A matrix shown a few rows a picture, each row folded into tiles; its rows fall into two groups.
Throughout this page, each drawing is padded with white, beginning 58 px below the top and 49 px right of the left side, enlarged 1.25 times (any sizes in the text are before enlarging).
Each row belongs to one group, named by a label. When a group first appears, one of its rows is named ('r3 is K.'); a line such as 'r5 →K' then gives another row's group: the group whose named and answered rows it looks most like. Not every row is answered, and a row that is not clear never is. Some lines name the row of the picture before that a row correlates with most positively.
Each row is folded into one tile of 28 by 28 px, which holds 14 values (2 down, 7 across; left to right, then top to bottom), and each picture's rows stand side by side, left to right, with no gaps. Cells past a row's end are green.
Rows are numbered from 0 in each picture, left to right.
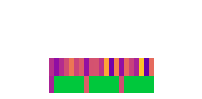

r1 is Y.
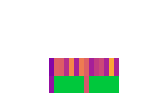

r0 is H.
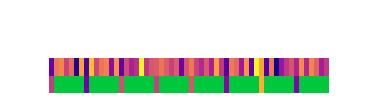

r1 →H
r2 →Y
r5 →H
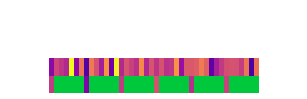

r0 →Y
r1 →H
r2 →Y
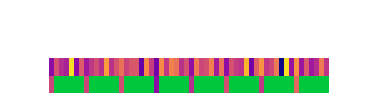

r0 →Y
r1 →Y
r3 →H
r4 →H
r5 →Y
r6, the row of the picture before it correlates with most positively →4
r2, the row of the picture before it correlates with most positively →4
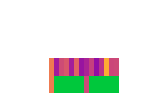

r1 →Y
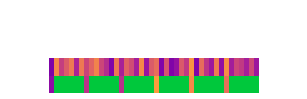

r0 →H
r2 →Y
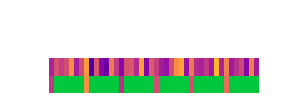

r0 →Y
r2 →Y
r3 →Y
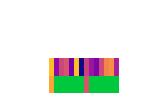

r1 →Y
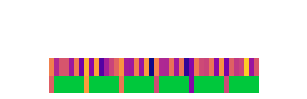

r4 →H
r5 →Y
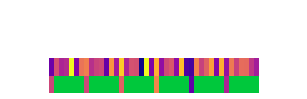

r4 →H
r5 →H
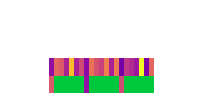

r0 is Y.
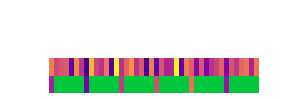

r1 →H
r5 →H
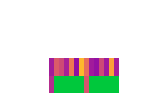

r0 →H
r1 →Y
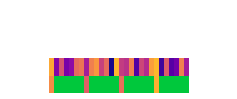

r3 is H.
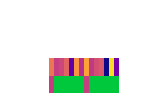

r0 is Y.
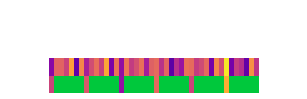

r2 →H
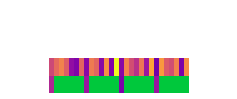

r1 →H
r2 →H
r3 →H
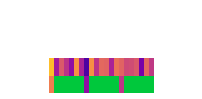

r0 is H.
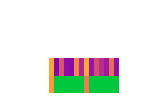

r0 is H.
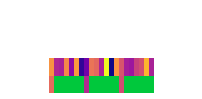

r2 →Y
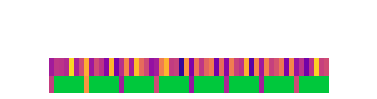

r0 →Y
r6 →H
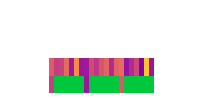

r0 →Y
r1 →H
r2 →Y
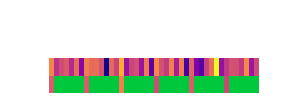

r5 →Y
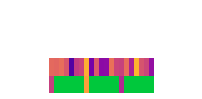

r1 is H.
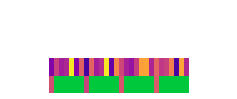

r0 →Y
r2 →Y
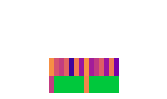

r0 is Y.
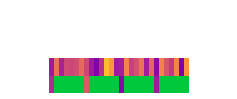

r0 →H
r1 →Y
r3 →H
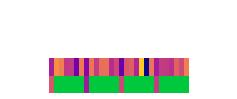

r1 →H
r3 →H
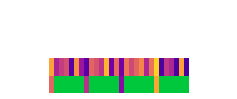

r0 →Y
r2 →H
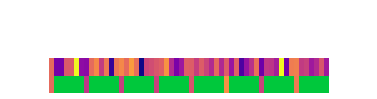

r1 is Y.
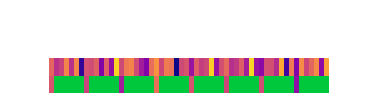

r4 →Y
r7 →H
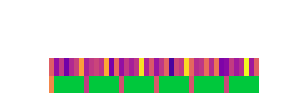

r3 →H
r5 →Y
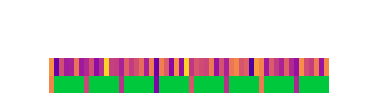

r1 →Y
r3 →H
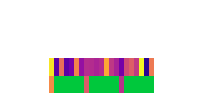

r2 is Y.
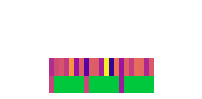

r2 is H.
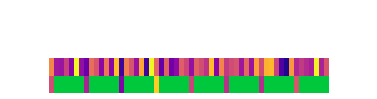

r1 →H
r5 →H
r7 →Y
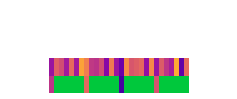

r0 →H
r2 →H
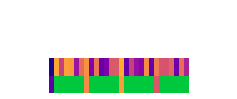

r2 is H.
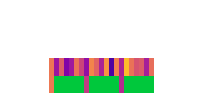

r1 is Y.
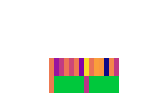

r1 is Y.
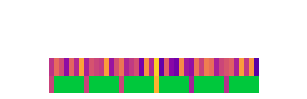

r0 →H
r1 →Y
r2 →Y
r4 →H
